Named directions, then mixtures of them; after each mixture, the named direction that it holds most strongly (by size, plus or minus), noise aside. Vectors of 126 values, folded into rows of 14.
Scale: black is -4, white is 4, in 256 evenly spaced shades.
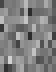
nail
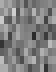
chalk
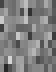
nail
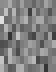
chalk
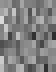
chalk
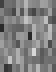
nail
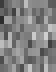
chalk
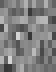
nail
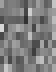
nail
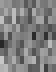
chalk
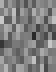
chalk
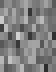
nail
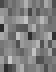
nail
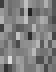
nail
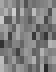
chalk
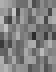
chalk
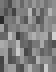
chalk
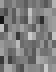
nail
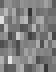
nail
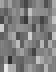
nail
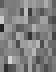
nail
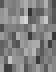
nail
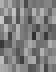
chalk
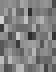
nail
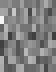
chalk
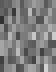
chalk
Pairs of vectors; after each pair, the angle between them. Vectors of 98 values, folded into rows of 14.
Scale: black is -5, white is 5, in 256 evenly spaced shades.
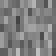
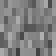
nearly opposite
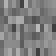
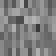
nearly opposite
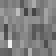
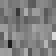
nearly opposite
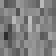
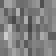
nearly opposite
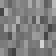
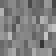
nearly opposite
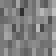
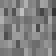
nearly opposite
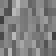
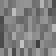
partly aligned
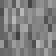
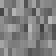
orthogonal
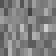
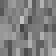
partly opposed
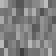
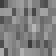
nearly opposite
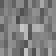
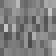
orthogonal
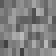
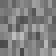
nearly parallel
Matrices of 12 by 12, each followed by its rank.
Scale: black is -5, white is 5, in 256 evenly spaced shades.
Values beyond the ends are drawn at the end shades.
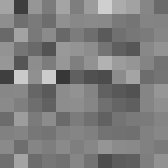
two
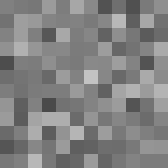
full rank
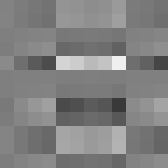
one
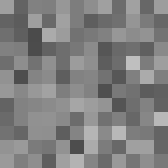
full rank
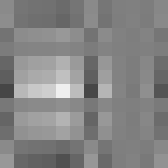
one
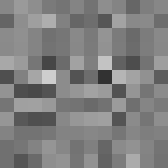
two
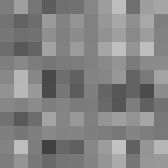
two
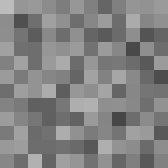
full rank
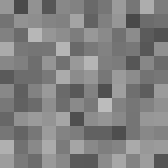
full rank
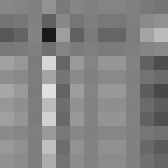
one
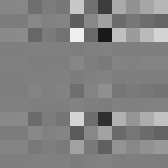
one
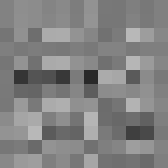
two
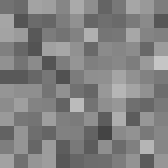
full rank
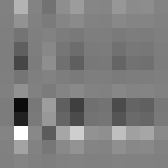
one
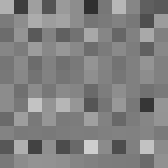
two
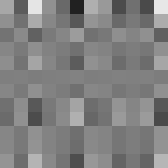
one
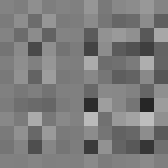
two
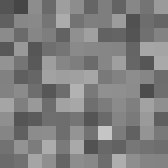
full rank
